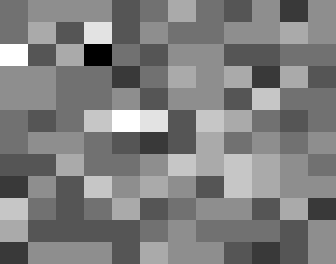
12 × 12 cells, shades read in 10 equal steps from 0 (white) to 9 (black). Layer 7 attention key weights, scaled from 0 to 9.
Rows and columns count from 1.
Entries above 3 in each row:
11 9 10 9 11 7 11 7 8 9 11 11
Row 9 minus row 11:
4 -2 0 -4 -2 -2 0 1 -3 -2 -2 0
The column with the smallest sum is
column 8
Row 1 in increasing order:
3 4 4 4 4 4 5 5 5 6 6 7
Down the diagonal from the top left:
5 3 3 5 4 1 6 3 2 6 6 4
